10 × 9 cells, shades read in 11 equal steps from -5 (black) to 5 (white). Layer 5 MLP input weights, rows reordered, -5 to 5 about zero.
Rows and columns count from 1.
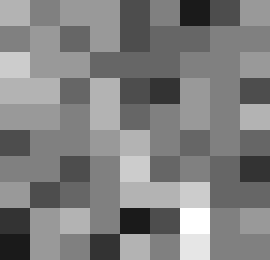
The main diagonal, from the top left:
2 1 1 2 -1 0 0 -1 1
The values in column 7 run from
-4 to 5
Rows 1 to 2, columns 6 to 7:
0 -4 | -1 -1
